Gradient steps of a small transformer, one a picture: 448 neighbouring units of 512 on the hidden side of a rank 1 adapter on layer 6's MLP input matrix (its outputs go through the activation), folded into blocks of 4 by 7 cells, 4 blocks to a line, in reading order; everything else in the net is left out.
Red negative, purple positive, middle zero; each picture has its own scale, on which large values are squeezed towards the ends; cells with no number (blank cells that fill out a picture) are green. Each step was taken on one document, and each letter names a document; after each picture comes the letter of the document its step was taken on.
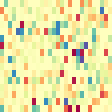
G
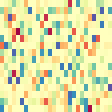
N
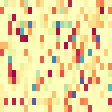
N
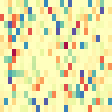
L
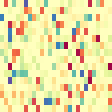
L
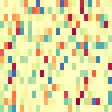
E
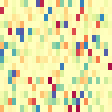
G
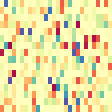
G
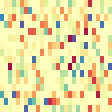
L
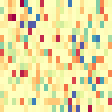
N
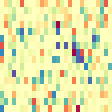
G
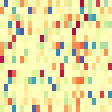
E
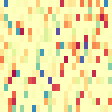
E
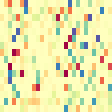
L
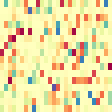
E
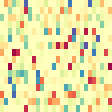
L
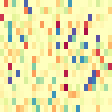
L
